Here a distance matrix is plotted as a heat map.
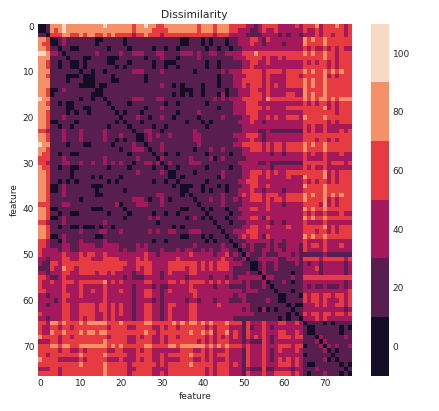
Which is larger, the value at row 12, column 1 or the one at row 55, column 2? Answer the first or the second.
the first
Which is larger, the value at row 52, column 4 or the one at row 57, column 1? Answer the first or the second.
the first
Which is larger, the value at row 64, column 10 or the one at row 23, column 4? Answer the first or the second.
the first
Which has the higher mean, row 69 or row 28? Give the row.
69
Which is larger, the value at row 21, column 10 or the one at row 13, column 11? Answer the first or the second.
the first
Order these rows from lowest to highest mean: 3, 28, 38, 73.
28, 3, 38, 73
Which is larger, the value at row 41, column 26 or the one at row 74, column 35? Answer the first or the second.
the second
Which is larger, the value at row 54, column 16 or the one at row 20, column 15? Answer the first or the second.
the first
